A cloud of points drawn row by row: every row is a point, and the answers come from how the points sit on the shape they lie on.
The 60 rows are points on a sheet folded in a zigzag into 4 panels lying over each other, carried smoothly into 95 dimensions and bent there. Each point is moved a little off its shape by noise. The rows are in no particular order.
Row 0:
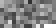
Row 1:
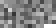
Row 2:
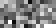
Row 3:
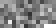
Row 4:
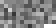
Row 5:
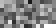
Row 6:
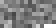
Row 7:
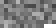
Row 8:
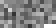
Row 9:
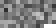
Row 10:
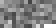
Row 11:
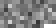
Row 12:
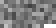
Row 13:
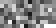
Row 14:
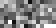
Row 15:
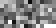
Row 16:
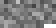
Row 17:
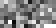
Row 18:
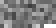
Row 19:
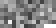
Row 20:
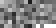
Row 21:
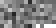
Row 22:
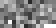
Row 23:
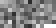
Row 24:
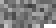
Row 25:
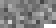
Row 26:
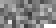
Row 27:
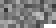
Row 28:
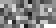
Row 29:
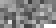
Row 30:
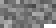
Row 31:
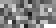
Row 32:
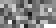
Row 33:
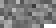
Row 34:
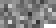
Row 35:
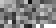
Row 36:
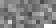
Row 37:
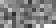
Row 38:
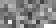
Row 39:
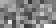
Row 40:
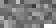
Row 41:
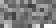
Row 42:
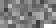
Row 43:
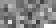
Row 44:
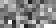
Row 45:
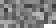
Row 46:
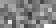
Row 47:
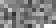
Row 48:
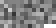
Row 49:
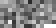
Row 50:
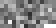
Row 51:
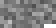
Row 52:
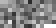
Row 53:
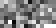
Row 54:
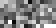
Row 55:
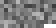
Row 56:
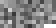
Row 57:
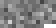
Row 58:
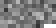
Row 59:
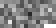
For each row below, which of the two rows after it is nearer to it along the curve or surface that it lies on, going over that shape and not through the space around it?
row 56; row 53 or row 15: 53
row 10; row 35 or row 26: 35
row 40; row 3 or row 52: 3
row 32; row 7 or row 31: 31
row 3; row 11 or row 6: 11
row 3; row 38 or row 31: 38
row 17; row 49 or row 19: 49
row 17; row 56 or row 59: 56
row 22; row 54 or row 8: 54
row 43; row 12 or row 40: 12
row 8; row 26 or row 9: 9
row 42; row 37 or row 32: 32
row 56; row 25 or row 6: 6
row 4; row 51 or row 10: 10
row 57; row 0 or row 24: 24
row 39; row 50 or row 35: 35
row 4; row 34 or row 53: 53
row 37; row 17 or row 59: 17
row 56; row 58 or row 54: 54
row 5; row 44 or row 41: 44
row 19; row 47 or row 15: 15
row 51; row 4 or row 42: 42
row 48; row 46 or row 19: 19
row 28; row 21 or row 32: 32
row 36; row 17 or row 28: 28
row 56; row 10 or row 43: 10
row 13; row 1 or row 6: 6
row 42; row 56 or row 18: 18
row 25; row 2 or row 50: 50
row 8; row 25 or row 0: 0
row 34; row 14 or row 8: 14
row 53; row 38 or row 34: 38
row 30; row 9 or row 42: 9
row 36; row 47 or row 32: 32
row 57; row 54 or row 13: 13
